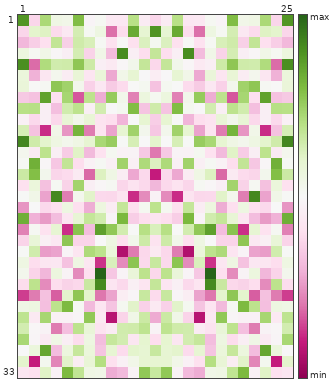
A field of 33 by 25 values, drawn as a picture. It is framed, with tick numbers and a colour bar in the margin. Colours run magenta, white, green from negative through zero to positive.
On average the colour sits 50% of the way up the scale. It is mirror symmetric from left to right. The texture is fine-grained noise. No regular stripes run through it.
